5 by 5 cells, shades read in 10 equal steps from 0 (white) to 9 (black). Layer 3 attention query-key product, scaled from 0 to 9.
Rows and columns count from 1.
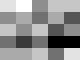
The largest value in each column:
5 7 5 9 9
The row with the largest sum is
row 4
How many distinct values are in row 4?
3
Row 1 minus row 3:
-1 -4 2 -4 -2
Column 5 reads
2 6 4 9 1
